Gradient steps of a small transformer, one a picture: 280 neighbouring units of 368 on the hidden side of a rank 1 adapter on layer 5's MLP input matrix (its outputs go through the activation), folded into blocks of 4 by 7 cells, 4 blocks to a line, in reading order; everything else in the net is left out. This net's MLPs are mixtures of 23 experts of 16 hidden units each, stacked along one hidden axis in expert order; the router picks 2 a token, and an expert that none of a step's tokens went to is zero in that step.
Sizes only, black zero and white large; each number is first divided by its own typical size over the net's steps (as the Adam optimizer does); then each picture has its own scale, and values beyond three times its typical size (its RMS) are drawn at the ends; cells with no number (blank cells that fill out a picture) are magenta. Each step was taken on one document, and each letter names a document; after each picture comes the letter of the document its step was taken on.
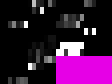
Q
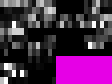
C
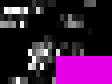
Q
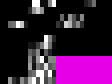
Q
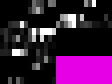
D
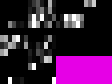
D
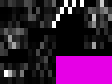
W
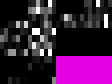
D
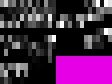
C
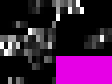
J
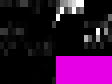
W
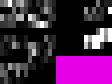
C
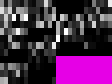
C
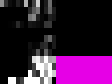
Q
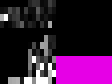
Q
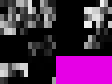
C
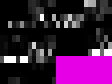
D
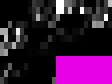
J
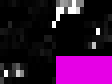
W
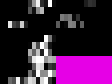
Q
